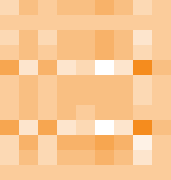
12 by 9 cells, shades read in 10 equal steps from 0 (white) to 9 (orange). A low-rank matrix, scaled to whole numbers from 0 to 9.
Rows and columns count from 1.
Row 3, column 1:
3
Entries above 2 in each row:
9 9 8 9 5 9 9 9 5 8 8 9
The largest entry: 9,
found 2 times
